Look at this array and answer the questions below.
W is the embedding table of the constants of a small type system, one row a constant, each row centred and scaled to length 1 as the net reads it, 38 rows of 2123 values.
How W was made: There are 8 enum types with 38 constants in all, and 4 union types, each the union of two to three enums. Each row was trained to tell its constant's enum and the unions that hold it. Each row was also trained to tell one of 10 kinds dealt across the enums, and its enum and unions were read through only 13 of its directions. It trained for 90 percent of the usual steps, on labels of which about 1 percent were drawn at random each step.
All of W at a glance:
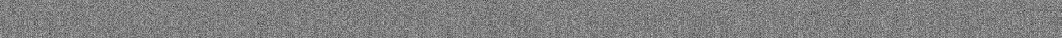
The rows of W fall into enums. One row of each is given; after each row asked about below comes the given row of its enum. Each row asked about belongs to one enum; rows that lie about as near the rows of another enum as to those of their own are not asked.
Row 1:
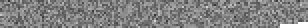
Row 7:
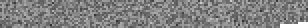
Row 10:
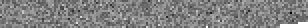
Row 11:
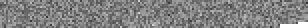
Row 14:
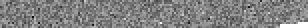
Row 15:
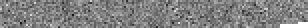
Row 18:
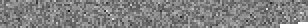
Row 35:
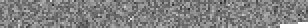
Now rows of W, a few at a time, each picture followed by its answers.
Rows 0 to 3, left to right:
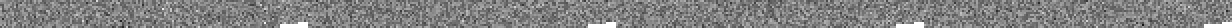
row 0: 15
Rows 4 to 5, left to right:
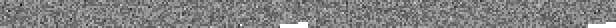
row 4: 18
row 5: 35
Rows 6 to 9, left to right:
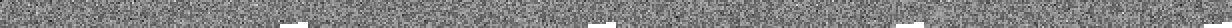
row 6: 7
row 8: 1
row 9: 10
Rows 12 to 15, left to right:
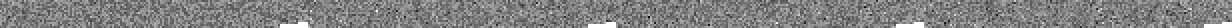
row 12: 11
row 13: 1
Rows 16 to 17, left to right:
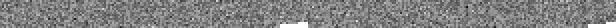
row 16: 35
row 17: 10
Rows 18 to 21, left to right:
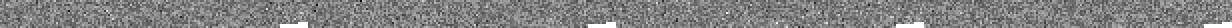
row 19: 7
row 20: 35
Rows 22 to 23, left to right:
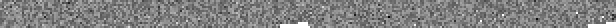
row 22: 10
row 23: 10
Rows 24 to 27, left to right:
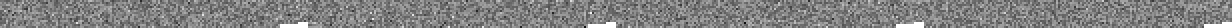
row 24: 10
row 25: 1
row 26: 14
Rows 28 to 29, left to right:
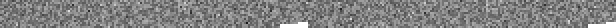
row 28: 7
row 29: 7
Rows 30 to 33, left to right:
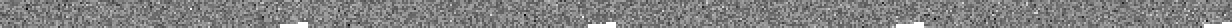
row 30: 14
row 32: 14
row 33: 1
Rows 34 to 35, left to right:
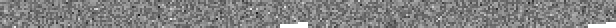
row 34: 14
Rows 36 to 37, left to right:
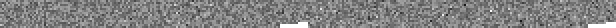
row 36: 18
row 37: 14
